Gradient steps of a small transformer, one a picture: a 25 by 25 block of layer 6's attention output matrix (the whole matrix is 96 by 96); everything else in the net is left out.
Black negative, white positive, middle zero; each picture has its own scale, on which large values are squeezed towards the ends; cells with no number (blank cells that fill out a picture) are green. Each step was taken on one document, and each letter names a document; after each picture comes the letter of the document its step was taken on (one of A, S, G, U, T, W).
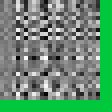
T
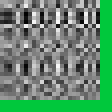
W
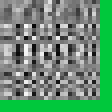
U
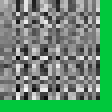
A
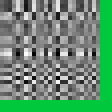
U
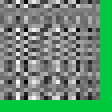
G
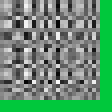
U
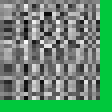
W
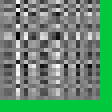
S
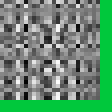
G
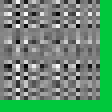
S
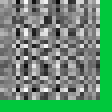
A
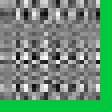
T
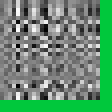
T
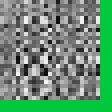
A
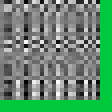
W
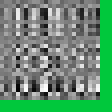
T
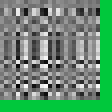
T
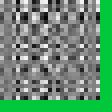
A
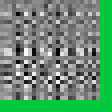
U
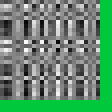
W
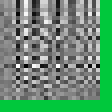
A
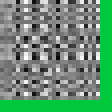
A
